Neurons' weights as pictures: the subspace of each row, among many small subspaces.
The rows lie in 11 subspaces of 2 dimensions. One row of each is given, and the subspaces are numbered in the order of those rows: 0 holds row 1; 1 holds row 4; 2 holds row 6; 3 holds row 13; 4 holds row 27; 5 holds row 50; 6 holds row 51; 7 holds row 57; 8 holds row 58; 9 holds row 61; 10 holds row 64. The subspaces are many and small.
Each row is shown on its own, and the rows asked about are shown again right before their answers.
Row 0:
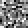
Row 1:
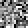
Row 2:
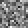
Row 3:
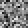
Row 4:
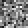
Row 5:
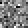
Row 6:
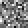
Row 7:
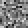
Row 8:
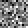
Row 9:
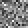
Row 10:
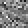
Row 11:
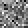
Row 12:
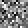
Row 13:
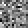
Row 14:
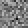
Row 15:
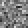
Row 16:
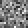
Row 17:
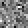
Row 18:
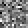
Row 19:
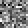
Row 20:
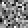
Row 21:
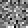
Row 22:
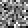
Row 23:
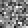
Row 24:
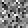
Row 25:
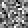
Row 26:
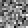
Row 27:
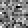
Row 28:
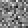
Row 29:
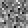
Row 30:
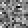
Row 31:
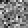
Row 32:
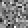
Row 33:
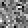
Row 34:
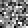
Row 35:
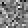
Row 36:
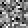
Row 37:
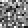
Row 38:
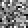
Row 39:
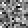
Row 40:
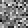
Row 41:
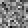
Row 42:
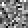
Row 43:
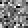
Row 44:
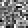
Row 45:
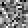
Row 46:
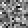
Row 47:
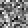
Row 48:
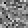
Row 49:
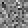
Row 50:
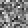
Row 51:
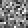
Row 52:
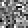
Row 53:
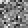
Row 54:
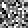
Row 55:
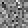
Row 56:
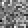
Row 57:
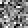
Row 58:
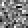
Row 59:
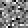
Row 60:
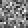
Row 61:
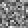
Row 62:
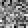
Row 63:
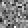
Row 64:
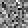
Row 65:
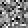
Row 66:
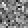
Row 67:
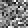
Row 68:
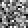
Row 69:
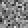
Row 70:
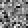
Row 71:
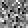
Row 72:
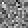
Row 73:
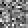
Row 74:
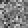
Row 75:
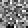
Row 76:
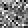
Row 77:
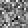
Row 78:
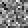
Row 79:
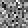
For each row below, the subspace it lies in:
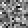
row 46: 4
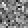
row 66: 0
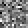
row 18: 3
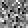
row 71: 6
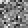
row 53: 7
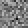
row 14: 4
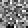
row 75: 2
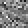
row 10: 1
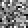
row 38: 9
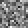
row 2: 9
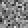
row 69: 2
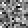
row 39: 4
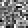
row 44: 0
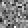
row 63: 2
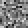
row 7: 1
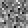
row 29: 6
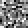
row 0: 1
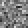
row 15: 8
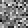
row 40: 3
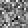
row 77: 5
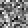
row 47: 5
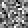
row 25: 10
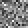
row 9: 8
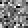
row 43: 7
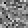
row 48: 1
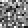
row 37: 7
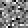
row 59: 3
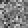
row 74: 7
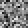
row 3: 5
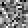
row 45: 8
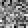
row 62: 9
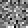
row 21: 2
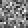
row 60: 6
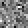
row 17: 0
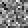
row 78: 0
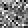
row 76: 1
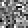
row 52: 0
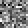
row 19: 3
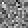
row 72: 10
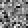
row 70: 5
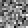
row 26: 8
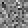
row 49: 10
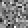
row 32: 2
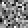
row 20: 2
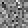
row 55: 10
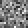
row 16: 6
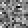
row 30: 4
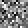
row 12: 6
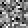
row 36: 4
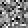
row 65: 4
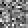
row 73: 3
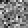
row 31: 7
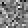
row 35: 8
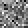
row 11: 1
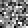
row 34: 4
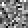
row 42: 8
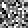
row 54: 10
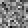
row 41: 9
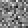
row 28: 5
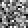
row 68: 9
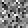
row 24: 6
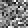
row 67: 3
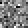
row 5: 7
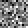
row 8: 5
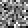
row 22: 0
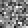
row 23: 4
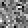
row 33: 0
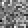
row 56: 9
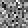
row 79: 10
